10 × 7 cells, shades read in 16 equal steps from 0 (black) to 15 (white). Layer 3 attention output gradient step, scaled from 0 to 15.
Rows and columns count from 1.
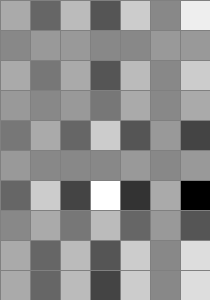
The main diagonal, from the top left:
10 9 10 7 5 8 0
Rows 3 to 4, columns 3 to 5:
10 5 11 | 9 7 10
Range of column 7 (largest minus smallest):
14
